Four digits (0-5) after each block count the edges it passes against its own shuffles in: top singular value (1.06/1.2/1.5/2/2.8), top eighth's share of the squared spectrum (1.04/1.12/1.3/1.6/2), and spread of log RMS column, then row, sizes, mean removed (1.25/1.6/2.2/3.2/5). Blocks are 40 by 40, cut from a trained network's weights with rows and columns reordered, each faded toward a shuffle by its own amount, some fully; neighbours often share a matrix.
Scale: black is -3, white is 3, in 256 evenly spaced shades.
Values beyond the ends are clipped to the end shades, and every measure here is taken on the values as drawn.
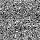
1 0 0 0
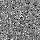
0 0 0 0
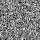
0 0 0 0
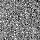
0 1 0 0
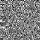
3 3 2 2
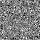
0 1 0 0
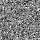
0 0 0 0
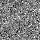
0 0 0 0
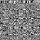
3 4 2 3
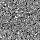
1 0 0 0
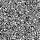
0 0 0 0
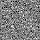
2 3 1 1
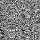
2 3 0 1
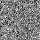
1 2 0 0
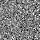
1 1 1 0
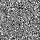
0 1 0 0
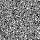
0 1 0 0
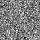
2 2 0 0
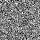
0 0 0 1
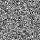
2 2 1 1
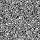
0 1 0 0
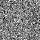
1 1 0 0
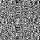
3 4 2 2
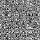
2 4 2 2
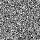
1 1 0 0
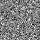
1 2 0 0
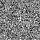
1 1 0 0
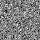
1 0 0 0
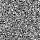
1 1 0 1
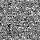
1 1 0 0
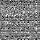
2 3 2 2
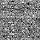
2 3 2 0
